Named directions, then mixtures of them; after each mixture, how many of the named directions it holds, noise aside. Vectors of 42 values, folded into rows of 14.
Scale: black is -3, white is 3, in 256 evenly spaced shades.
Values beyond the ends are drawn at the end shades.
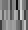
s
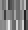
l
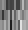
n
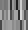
one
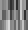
three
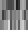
three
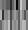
three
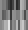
three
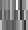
one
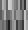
one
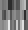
two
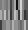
one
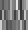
one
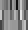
one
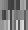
two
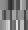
two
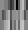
three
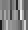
one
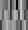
one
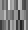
three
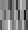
two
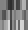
two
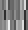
one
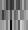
one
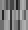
two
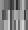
three
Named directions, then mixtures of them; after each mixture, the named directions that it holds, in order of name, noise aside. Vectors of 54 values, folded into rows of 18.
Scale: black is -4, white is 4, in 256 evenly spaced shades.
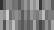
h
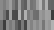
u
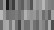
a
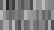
a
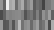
a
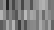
a, u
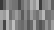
h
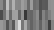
a, u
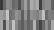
h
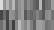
a, h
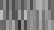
a, u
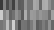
a, h
